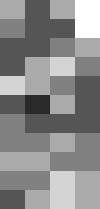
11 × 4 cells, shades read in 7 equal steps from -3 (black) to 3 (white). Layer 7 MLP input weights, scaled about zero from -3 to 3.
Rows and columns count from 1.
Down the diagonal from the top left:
1 -1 0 0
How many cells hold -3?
0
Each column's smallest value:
-1 -2 -1 -1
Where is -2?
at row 6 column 2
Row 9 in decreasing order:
1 1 0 0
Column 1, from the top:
1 0 -1 -1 2 -1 0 0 1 0 -1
